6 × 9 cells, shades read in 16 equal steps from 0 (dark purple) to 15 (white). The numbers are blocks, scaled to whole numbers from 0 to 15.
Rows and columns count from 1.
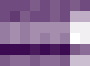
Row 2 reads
4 3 5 4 4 5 4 10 10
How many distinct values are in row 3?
3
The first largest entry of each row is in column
4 8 8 8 9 8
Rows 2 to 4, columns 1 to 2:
4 3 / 7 8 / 7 8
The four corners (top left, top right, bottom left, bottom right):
4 4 5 11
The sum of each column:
27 29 29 31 29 33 28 60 59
